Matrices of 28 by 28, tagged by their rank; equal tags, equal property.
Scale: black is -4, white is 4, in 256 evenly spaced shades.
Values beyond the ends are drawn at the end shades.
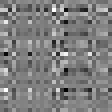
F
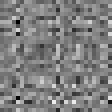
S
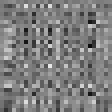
S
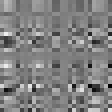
F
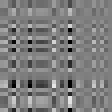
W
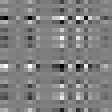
W
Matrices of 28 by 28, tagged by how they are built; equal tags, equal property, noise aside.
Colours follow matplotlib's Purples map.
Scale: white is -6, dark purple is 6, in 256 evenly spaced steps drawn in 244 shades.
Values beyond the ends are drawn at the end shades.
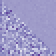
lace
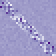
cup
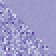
lace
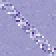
cup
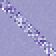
cup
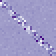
cup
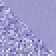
lace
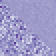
lace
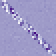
cup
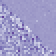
lace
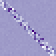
cup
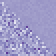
lace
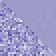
lace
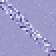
cup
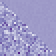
lace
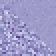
lace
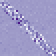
cup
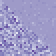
lace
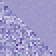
lace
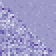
lace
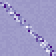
cup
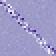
cup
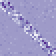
cup
